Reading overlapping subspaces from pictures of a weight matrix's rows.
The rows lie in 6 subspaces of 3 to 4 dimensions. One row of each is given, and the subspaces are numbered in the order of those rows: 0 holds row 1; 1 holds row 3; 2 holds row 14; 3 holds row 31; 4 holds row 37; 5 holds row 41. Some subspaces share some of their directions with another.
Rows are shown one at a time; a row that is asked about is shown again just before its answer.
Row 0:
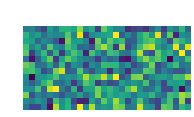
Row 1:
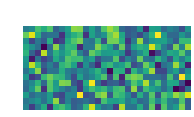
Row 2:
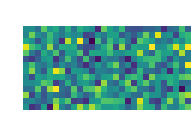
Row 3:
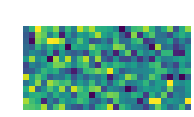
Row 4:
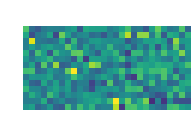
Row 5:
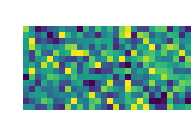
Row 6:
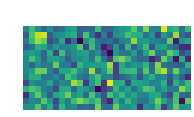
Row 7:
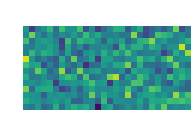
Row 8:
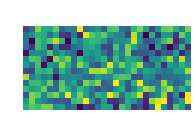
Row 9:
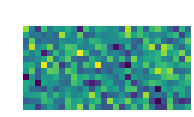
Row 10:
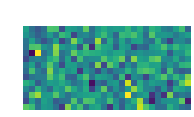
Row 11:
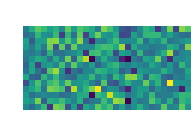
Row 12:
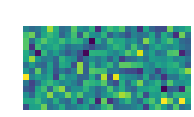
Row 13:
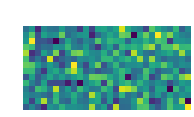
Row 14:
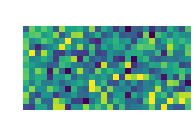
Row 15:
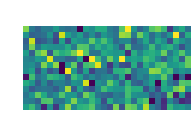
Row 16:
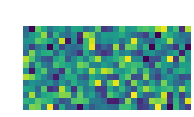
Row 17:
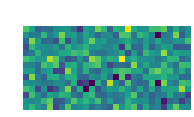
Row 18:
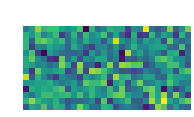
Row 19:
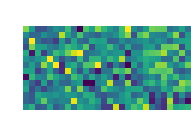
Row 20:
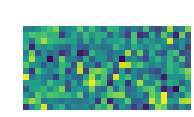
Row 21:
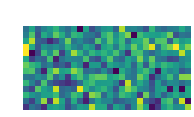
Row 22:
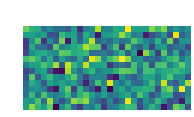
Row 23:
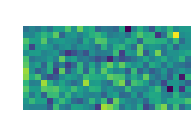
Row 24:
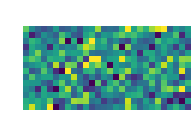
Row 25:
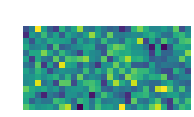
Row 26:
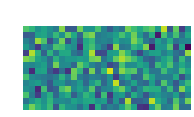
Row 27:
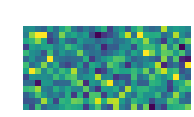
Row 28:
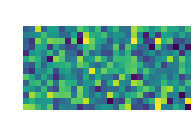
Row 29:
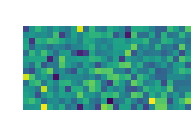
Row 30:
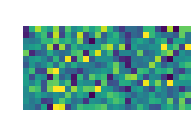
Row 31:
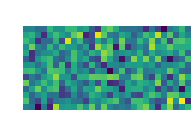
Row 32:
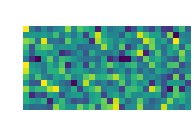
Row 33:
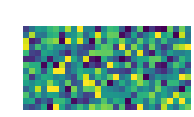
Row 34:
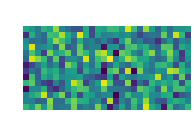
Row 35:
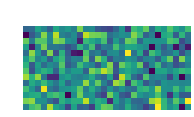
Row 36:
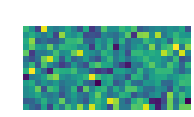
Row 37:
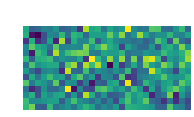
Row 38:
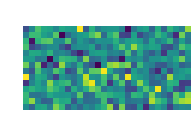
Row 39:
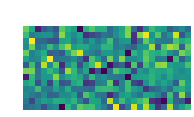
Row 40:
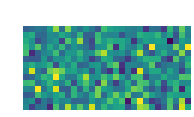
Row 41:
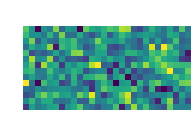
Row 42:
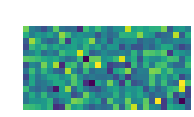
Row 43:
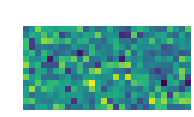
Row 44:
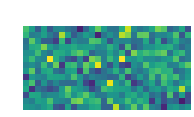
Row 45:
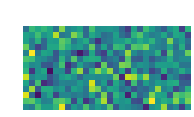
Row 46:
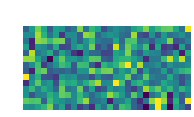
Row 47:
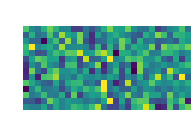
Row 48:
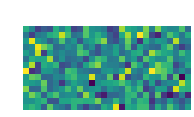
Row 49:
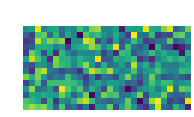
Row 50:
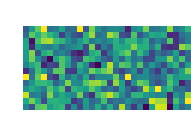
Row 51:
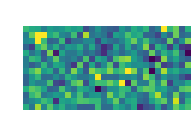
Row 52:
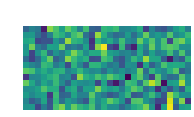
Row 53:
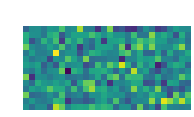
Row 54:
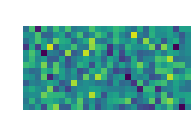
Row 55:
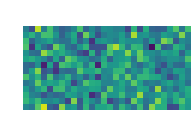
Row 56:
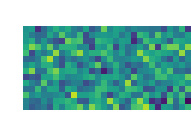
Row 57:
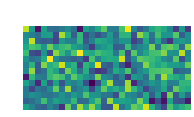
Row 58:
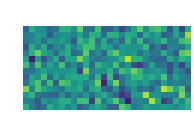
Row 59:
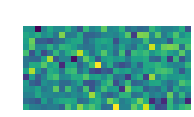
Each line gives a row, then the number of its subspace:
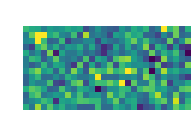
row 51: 4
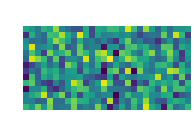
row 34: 0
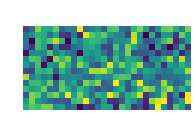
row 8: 2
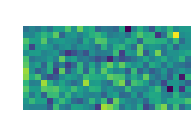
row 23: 0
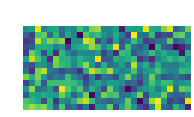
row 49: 1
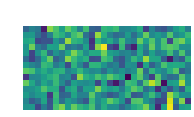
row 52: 3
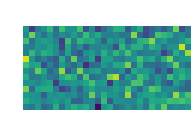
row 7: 1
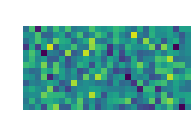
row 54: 5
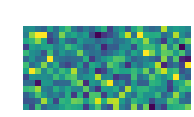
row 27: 4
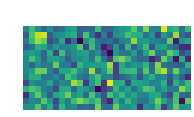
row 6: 4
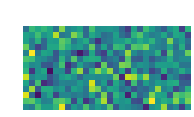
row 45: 2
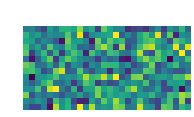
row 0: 0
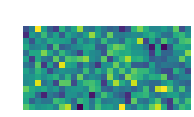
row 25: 5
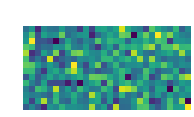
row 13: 1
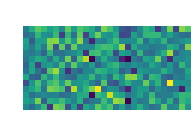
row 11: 1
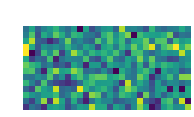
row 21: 1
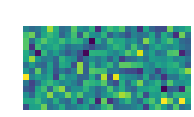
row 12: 5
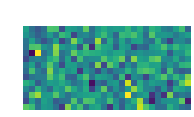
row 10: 2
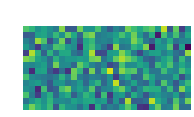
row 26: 2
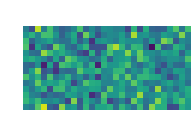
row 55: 5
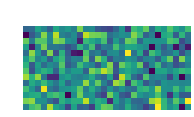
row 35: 0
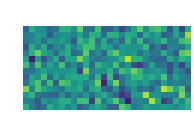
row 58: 5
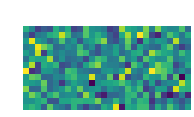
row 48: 0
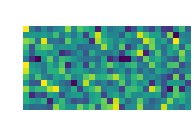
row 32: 0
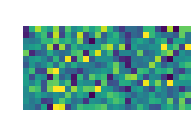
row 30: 1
